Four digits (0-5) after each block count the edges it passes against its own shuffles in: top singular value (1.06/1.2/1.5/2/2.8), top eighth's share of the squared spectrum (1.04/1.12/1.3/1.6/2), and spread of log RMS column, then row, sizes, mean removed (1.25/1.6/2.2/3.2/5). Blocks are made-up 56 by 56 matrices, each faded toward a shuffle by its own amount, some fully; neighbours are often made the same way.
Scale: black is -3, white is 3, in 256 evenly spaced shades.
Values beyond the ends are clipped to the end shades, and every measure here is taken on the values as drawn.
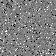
0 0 0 0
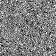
0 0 0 0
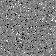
1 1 0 0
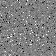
1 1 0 0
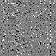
3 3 2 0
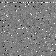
3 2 0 1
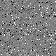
1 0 0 0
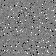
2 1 0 1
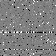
4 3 0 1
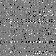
4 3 1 2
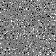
3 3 1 1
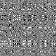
4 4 2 3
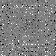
3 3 1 1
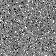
0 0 0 0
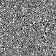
0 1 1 0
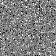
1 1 1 0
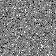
0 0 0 0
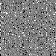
4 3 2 1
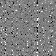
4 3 2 0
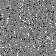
1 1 0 0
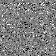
2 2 0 2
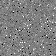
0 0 0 0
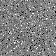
0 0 0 0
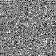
3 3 1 1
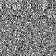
3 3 1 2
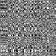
4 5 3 3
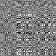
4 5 3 3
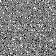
2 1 0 0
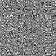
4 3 2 2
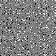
3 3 1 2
